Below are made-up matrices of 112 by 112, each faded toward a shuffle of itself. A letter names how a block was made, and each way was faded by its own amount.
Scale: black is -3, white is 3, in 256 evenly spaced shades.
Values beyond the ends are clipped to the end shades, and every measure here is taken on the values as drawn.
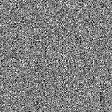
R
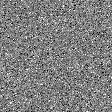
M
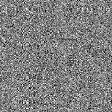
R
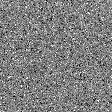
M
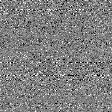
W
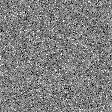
M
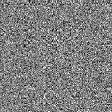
R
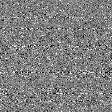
W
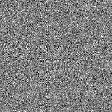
R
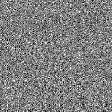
R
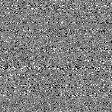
W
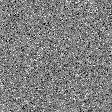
M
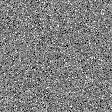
M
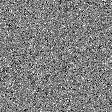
M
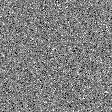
M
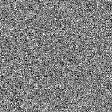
R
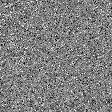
M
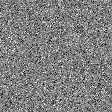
M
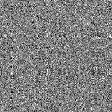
R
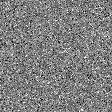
M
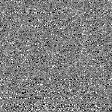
W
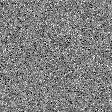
M
